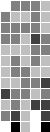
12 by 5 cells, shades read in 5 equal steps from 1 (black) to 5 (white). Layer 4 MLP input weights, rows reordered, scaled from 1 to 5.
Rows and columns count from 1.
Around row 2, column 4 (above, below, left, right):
3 3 4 4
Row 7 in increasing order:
3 3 4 4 4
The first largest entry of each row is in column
1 2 5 3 1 1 1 1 4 1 4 1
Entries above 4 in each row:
1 0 0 0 0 0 0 0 0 0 1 2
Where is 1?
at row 12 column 2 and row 12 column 5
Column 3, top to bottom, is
3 4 3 4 4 4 3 3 3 4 4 4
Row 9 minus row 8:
-2 -1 0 1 1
